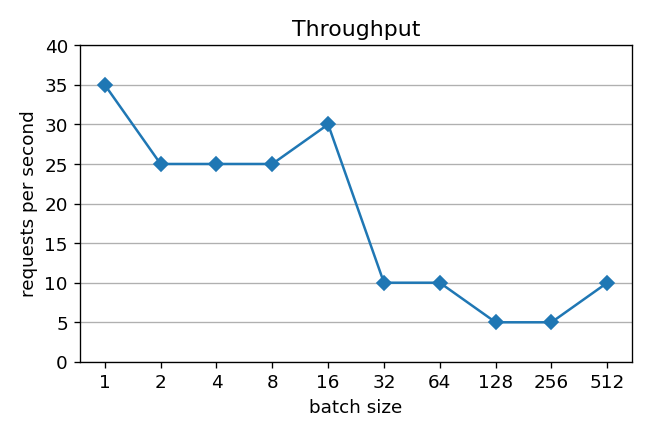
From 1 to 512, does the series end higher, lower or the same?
lower
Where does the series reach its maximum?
1
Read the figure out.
Title: Throughput
x-axis: batch size, ticks 1 2 4 8 16 32 64 128 256 512
y-axis: requests per second, ticks 0 5 10 15 20 25 30 35 40
Values:
35 25 25 25 30 10 10 5 5 10
